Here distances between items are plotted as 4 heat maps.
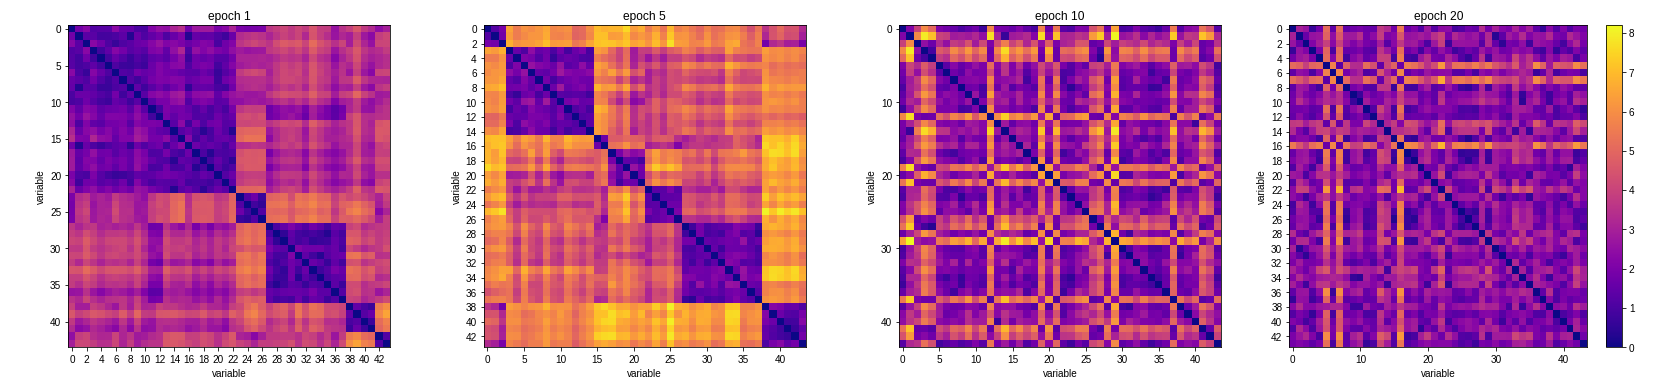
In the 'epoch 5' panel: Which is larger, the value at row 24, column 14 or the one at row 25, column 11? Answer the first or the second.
the second
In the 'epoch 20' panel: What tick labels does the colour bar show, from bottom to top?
0, 1, 2, 3, 4, 5, 6, 7, 8
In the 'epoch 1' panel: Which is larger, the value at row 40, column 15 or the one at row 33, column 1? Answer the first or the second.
the second
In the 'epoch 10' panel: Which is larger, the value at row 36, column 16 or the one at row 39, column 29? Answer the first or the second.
the second
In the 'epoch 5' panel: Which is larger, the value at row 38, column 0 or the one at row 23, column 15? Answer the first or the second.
the second
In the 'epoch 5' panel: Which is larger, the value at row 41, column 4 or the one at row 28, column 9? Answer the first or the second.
the first
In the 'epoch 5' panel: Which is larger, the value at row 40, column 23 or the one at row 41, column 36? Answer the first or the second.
the first
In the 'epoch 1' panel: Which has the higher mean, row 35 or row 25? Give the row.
25
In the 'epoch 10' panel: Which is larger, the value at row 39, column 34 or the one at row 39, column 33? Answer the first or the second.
the second
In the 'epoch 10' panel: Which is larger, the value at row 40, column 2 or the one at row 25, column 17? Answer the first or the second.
the first
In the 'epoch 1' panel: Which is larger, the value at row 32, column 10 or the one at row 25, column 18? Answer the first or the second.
the second
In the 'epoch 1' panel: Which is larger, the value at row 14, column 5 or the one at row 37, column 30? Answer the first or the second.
the first
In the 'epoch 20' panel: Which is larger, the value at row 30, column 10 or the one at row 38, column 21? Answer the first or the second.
the first
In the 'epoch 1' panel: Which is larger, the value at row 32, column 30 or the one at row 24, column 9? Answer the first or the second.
the second
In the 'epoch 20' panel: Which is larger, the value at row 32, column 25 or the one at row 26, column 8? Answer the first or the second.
the first
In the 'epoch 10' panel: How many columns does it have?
44
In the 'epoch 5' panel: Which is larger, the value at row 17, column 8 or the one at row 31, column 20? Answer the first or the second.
the first
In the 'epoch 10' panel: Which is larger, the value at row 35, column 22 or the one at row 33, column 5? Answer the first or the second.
the second
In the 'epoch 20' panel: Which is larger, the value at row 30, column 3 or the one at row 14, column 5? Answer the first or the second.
the second
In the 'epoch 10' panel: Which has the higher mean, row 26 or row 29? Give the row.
29
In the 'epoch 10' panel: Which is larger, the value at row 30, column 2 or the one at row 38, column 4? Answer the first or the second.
the second
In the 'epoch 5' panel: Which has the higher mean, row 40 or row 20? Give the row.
40
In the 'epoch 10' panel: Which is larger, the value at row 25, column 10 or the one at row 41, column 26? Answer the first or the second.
the first
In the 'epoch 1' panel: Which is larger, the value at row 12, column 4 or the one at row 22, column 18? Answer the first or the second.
the first
